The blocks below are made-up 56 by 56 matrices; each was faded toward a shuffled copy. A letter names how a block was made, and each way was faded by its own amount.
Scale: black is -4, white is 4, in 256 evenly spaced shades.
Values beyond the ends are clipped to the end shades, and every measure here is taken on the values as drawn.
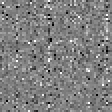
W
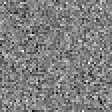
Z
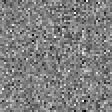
Z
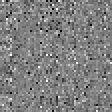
W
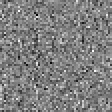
Z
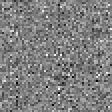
Z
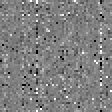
W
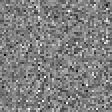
Z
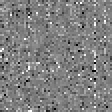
W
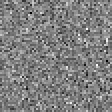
Z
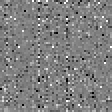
W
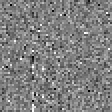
Z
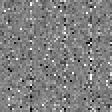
W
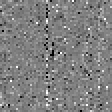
W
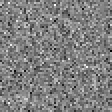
Z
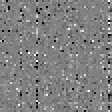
W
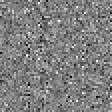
Z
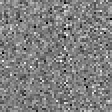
Z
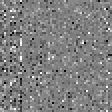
W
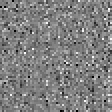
W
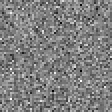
Z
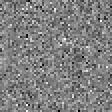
Z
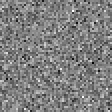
Z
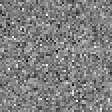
Z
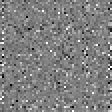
W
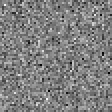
Z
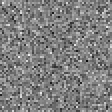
Z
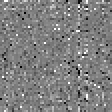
W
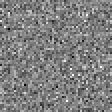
Z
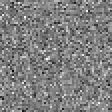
Z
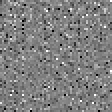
W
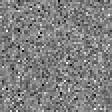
Z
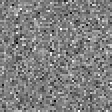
Z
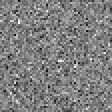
Z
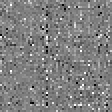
W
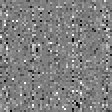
W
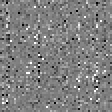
W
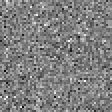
Z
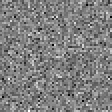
Z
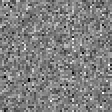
Z
